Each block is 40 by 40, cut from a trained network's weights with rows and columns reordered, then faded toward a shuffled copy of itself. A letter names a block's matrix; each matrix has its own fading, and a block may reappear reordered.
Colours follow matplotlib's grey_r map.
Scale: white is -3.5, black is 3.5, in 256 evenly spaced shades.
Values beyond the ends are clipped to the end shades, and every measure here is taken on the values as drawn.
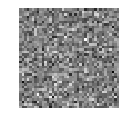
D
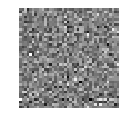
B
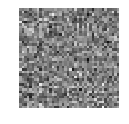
D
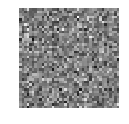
D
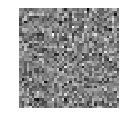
D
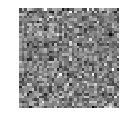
B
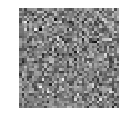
B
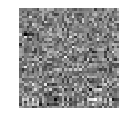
B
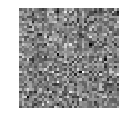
B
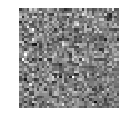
B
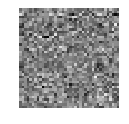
B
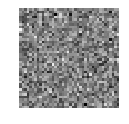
D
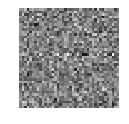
B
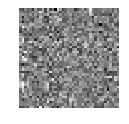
D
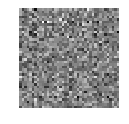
B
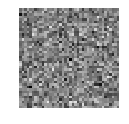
D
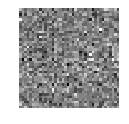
B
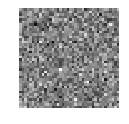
D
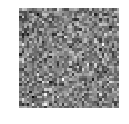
D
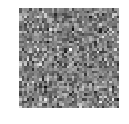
B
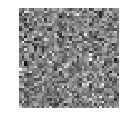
D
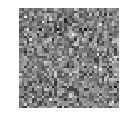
B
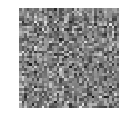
B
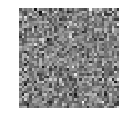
B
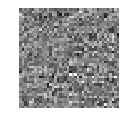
B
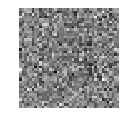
B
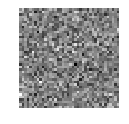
D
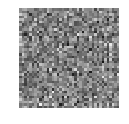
B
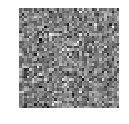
D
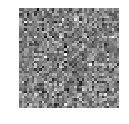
B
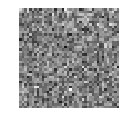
D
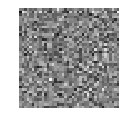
B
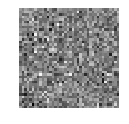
B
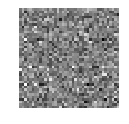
B
